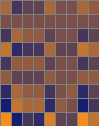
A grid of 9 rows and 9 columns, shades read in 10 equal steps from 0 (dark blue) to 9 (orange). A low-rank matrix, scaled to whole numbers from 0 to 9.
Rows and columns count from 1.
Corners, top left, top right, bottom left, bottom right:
6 5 9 7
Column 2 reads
2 4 6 1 5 3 6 7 0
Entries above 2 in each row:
8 9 7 6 7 9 6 5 6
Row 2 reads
4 4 4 4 4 4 4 4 4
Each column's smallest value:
0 0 2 1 1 3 3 0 2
